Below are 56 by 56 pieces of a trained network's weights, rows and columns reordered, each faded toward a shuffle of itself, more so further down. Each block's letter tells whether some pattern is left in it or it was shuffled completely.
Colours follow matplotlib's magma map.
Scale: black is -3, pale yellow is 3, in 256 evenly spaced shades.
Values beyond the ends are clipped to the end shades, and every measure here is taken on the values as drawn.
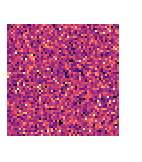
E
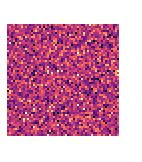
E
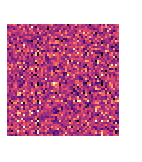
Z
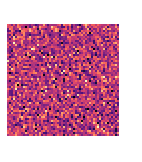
E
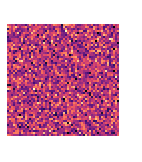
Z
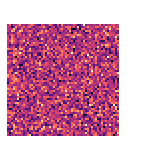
Z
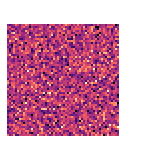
E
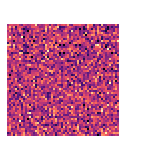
Z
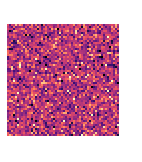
E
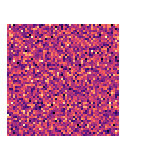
Z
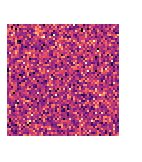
E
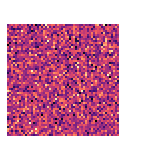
E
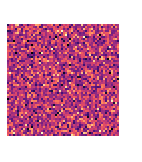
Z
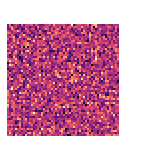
E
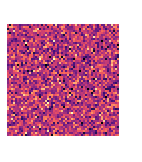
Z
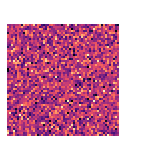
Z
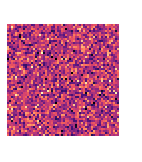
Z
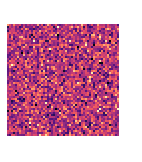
E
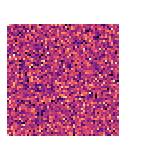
E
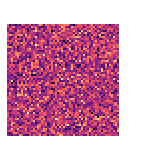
Z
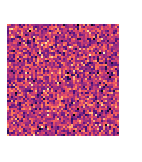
Z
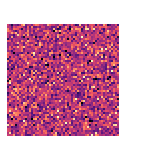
E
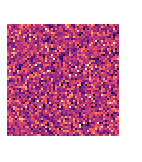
E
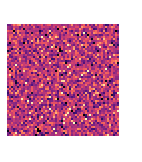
E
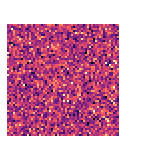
E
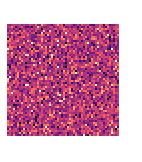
E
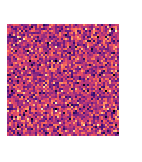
Z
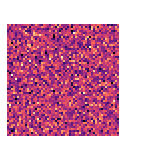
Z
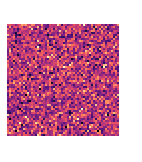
E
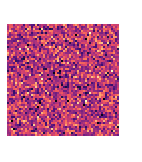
E
